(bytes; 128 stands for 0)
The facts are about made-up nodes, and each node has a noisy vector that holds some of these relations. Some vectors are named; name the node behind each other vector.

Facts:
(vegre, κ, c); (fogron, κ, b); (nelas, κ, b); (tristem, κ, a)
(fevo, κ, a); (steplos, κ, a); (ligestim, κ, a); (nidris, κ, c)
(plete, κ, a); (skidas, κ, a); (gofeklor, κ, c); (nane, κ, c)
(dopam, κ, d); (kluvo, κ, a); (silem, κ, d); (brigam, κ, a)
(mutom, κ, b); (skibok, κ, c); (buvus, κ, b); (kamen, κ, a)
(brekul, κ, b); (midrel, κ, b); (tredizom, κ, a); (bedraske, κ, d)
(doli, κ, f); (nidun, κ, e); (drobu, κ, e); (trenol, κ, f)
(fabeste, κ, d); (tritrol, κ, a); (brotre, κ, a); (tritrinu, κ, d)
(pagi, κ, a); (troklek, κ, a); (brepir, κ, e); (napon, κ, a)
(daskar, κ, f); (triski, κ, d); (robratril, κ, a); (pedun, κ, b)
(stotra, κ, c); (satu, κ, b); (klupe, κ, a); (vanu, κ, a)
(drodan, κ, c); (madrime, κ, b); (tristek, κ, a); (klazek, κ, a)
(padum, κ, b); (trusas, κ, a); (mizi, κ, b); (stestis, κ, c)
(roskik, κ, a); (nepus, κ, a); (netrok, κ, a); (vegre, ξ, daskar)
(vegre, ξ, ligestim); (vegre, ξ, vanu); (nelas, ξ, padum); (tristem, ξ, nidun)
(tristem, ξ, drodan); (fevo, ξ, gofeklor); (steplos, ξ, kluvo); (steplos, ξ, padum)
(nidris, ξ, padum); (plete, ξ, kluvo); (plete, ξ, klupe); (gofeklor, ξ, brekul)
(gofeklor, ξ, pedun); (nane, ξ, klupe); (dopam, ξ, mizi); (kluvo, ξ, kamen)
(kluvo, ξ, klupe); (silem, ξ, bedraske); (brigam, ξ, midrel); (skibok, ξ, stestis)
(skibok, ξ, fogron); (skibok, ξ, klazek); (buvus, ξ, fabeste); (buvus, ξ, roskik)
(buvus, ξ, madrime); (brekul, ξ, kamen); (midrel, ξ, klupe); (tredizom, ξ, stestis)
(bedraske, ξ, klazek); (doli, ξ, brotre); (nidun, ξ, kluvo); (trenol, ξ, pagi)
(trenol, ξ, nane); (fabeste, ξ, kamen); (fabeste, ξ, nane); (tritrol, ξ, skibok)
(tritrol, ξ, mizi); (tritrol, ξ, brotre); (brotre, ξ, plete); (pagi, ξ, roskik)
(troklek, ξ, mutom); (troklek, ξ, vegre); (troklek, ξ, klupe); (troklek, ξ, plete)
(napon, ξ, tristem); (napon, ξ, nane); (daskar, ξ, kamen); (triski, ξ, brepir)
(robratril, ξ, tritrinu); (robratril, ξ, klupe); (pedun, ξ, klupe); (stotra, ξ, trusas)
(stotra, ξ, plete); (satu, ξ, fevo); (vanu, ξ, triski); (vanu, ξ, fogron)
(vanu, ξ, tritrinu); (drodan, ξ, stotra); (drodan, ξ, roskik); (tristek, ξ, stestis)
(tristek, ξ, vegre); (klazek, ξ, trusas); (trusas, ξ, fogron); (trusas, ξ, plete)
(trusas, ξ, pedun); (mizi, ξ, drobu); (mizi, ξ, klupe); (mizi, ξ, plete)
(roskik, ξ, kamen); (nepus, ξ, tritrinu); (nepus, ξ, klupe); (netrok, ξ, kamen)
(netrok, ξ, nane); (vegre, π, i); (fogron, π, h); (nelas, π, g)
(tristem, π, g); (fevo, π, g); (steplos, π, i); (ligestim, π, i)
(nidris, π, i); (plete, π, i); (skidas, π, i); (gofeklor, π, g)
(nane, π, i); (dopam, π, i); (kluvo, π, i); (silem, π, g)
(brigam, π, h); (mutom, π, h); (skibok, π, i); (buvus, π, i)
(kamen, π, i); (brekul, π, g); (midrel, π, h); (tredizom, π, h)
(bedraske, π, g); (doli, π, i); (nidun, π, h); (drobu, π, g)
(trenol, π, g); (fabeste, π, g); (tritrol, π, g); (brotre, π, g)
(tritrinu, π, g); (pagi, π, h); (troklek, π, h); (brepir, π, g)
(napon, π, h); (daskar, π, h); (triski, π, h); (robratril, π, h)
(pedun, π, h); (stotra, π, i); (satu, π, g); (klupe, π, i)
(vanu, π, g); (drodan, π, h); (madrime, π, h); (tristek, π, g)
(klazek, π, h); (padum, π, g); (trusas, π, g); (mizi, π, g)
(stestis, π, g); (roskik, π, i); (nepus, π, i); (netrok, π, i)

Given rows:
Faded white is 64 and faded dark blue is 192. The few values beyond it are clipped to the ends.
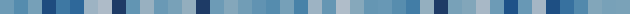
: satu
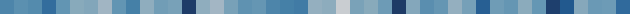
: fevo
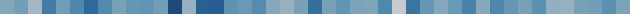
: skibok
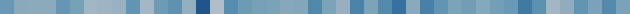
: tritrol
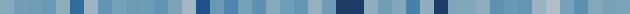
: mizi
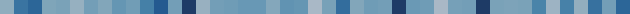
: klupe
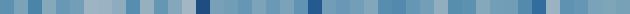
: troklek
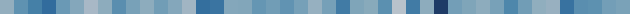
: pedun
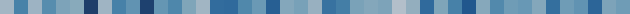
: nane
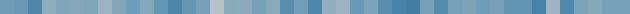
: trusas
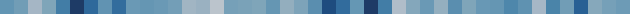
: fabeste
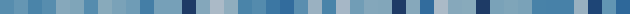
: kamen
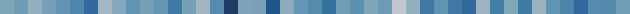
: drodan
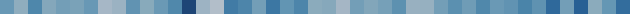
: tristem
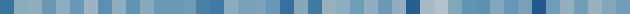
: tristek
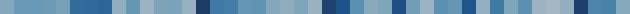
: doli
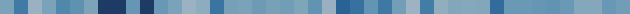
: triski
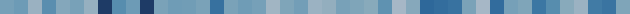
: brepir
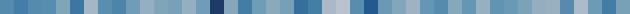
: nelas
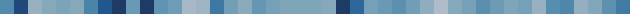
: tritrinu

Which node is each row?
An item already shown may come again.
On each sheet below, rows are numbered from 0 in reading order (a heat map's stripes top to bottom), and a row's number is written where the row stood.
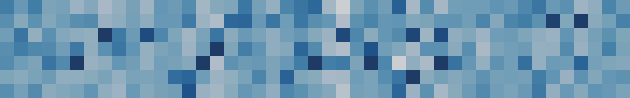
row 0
steplos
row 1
napon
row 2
fogron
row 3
nelas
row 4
buvus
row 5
klazek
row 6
kluvo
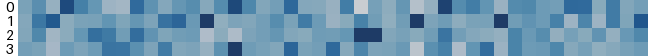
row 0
gofeklor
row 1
klupe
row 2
dopam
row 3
vegre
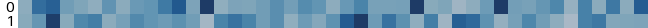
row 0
klupe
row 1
midrel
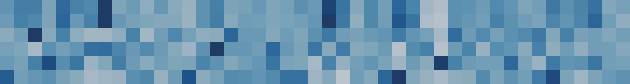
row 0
daskar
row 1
daskar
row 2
brigam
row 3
vegre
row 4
brekul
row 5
skidas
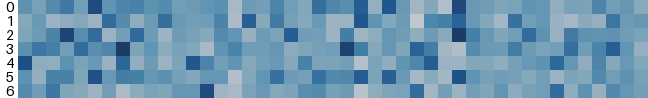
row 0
madrime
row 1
drobu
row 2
brekul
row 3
daskar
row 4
tredizom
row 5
madrime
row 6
kluvo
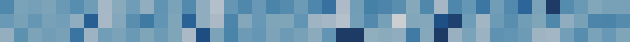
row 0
netrok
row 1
nidun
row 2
mizi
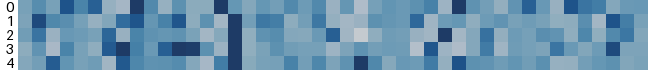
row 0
satu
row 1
padum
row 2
nidris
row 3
stestis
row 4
mutom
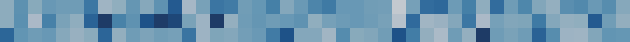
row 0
stotra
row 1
stestis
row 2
ligestim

